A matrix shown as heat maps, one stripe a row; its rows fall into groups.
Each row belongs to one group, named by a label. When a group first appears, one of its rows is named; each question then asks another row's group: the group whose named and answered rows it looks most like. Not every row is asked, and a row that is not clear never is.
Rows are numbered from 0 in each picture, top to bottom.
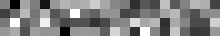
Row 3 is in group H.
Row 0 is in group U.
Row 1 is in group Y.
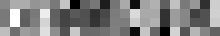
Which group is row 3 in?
H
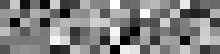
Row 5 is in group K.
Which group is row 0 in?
H
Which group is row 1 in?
H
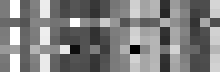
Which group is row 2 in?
Y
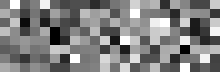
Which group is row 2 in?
H
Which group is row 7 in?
K
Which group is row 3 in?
H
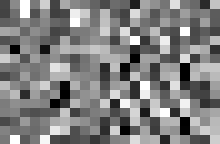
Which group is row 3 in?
K
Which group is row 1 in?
Y
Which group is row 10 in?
H
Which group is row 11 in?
K
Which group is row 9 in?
H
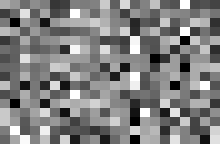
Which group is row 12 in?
H
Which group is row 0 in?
K
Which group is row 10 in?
Y
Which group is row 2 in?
U
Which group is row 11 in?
U
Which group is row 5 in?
Y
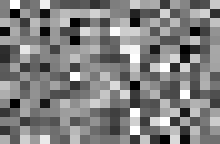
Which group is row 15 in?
H
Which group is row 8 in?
Y
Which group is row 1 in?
U
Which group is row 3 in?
H
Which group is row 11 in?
U
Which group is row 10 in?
K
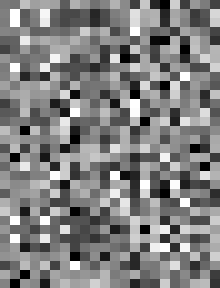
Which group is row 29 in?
Y
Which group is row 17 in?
U
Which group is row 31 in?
U
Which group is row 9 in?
H
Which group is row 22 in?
K
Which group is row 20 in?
H
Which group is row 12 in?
Y
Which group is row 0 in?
H
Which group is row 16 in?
H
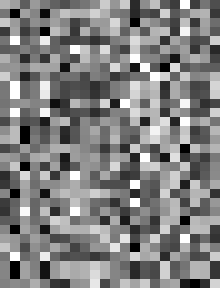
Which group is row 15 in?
H
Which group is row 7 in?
H
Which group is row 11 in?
K
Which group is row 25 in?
U
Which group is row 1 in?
U
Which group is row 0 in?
K
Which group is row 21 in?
U
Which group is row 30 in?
U
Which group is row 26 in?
K
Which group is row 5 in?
Y
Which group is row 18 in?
H
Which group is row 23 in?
Y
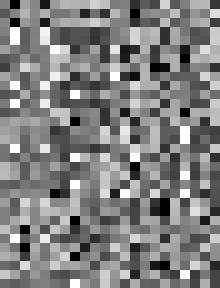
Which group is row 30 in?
K
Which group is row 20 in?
Y
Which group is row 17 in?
Y
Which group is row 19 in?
K
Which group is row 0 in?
U
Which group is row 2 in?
U
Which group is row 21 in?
K
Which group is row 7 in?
H
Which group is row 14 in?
K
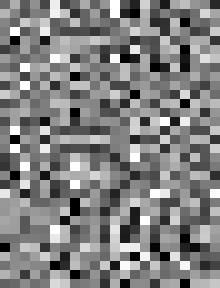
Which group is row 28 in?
H
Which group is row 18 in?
Y
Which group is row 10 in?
K
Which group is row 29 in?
K
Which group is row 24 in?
H
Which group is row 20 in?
Y
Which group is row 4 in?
U
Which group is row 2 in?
H
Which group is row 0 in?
H
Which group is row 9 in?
Y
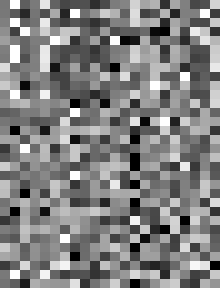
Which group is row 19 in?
Y
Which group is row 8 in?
K
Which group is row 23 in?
U
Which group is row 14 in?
U
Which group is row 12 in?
Y
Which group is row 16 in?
Y
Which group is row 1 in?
Y
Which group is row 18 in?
K
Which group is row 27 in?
K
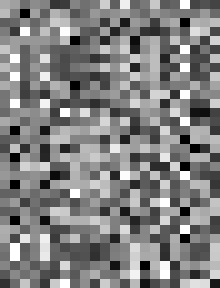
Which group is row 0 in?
K
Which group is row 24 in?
U
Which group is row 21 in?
Y
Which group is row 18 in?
H
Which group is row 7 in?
K
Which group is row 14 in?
U
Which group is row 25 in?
K
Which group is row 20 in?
U
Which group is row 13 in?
K
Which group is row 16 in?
H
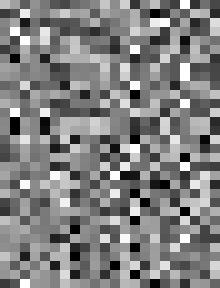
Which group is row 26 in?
K
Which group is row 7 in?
K
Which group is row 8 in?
K
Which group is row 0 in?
K
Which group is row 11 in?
K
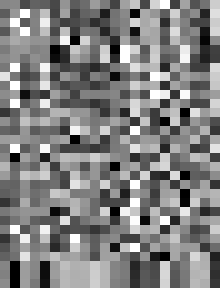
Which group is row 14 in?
Y
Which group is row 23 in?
K
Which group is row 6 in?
K
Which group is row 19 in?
H
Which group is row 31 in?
U
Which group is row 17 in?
U
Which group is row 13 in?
H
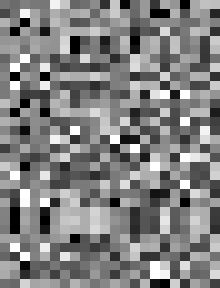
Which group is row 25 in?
U
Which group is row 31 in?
H
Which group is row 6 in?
Y
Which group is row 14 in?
Y
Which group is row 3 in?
U
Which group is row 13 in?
K
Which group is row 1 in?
H
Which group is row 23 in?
U
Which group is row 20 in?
K
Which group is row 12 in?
U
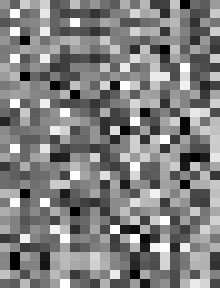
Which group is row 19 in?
Y
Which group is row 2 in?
Y
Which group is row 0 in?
H
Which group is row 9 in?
K
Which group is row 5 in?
H
